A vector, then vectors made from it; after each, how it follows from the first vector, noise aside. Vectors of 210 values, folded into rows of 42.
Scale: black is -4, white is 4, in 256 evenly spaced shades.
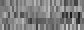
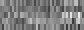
negated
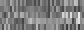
negated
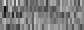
reversed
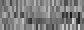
copied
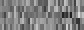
sign-scrambled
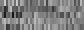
reversed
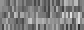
negated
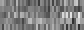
negated
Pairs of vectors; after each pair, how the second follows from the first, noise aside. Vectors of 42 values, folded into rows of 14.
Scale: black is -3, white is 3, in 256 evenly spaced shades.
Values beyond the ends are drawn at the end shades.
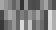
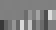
partly zeroed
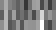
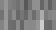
shrunk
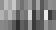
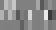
partly zeroed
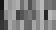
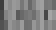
shrunk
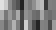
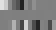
partly zeroed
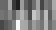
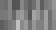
shrunk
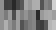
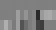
partly zeroed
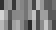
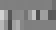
partly zeroed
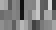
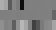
partly zeroed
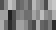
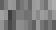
shrunk
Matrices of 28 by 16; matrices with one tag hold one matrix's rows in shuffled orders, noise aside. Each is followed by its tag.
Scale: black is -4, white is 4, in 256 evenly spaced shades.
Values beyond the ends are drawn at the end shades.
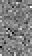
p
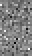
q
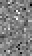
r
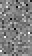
q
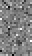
p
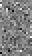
p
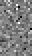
r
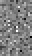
r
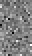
p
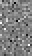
q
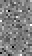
p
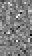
r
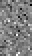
r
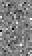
p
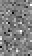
p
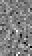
r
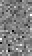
p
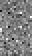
p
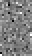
p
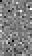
p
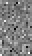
q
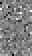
p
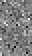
q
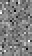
q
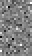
p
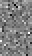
q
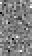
p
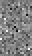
q
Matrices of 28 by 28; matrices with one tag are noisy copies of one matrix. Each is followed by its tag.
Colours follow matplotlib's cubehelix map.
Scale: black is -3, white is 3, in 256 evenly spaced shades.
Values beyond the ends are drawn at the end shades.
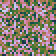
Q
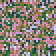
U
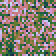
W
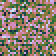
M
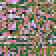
M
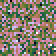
U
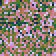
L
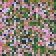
Q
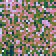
W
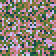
U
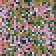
Q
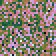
L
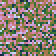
M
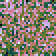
W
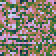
M
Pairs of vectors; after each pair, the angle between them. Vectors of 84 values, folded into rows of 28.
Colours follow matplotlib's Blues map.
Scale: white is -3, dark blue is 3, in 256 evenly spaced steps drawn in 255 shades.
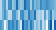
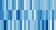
nearly opposite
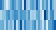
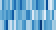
orthogonal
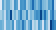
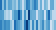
partly opposed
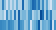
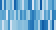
partly opposed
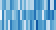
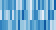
partly aligned
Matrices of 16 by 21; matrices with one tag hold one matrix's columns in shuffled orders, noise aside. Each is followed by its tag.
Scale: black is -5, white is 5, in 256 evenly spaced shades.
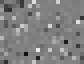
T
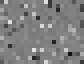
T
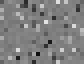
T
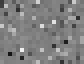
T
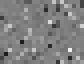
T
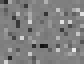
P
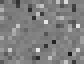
T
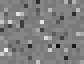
P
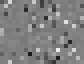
T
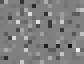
P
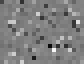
P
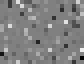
T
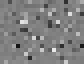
P
